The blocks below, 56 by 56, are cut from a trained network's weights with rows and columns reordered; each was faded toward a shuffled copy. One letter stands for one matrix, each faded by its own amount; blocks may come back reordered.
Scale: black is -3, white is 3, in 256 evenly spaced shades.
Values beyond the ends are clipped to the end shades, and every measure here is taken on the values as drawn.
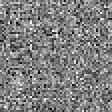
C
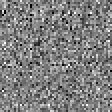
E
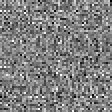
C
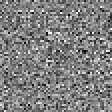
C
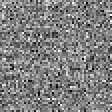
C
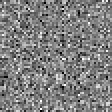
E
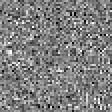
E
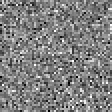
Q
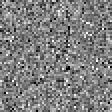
Q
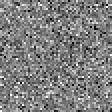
Q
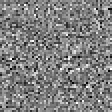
C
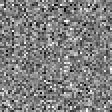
E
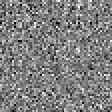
E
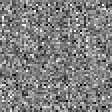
E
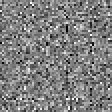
E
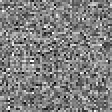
C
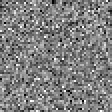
Q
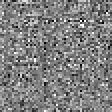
E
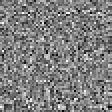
C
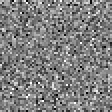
Q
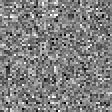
E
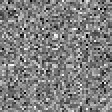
E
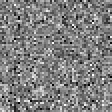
E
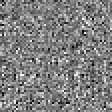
E
